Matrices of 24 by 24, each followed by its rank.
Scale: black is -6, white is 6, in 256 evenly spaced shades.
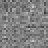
five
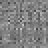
five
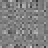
three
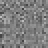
five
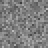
full rank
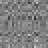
three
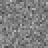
full rank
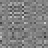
three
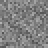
full rank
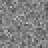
full rank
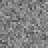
full rank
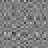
three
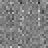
five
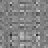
three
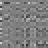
three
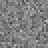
full rank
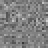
five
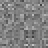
five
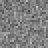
full rank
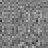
five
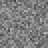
full rank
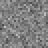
full rank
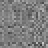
five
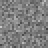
full rank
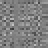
three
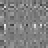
three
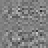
three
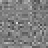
five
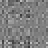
three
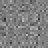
five
